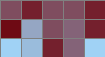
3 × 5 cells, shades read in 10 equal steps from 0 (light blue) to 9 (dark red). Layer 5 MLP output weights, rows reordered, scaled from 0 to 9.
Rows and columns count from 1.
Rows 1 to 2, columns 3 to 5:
6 6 8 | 6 5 8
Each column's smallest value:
0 1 6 5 0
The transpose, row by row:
6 9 0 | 8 2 1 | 6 6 8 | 6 5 5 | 8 8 0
